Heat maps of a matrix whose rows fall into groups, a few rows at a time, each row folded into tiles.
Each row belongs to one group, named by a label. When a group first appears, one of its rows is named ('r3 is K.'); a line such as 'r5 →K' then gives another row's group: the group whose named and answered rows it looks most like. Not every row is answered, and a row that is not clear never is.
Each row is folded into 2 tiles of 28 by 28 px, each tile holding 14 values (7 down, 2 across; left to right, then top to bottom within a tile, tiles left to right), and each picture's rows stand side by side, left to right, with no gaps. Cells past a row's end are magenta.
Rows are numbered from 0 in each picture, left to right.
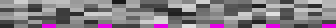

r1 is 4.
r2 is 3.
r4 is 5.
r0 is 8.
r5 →5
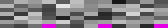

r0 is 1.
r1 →1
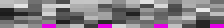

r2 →4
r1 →4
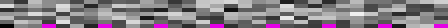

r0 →8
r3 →8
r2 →8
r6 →8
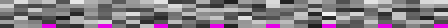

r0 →1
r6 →8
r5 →5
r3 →3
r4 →1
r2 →8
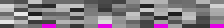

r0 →3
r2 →5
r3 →5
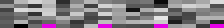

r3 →4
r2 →3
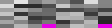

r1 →8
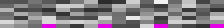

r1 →3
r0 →3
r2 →1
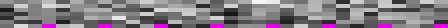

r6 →5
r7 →8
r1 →4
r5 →4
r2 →8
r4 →4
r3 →3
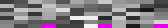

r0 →5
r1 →1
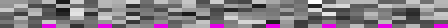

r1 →5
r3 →1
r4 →8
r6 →4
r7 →4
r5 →5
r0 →1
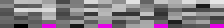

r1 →5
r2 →1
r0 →5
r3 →8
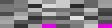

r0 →5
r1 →1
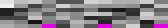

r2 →4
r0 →4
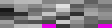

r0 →4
